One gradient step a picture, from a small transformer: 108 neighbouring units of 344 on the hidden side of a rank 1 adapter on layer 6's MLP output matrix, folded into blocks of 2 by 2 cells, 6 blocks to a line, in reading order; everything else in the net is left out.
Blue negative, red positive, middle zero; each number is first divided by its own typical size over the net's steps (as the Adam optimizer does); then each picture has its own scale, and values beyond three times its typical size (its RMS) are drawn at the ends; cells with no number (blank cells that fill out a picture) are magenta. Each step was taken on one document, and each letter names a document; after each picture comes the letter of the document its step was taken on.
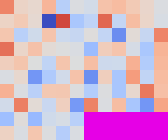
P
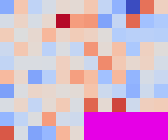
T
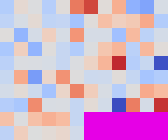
T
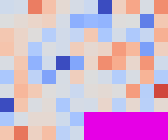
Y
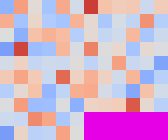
T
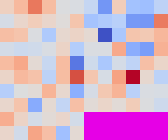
Y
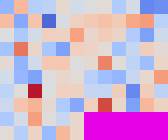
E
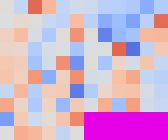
Y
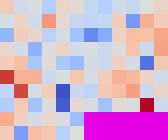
Y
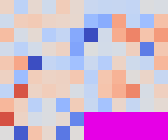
Y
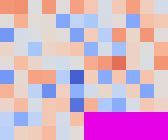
T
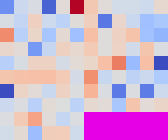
P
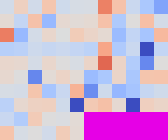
E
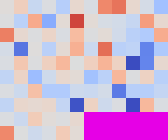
E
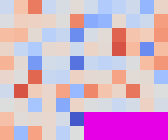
Y
